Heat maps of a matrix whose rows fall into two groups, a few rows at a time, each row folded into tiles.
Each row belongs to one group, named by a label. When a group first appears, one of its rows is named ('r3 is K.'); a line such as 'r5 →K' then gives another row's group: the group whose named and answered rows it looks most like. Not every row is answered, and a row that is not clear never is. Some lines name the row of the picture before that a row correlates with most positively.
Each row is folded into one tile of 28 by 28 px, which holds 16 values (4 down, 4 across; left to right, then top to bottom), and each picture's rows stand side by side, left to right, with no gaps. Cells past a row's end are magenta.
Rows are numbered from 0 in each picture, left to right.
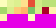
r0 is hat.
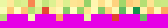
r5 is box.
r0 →box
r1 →hat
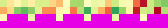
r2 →hat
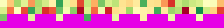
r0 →box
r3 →box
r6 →hat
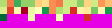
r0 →box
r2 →hat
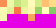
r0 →hat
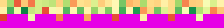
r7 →hat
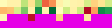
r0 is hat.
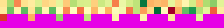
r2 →box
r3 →box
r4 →hat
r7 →hat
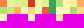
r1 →hat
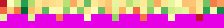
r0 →hat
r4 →box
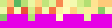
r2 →hat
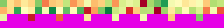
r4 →hat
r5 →hat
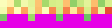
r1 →box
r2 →box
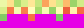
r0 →box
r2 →box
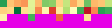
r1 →box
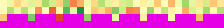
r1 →box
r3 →box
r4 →hat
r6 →hat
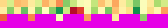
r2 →hat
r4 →hat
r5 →box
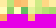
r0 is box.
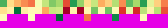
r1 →hat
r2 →box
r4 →box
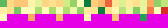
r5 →box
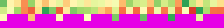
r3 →hat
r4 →box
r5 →box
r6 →box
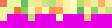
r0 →hat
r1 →box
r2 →hat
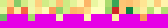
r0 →box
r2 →hat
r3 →hat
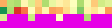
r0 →hat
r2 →hat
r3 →box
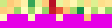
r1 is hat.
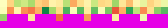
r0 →box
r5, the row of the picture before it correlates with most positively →2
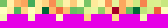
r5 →hat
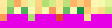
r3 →hat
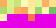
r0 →hat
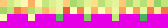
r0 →hat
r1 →hat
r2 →box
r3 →box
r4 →box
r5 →box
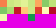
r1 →box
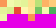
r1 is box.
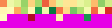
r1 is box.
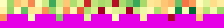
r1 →hat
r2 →box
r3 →hat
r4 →hat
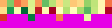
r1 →box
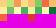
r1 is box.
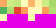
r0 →hat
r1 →hat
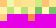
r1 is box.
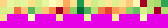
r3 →hat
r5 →hat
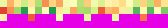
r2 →hat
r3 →hat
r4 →hat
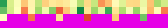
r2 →hat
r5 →box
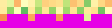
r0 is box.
